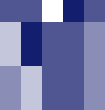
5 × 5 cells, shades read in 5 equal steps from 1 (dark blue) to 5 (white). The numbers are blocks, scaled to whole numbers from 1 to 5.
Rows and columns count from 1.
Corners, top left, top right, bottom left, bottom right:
2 2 3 3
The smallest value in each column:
2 1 2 1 2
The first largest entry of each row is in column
3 1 1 2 2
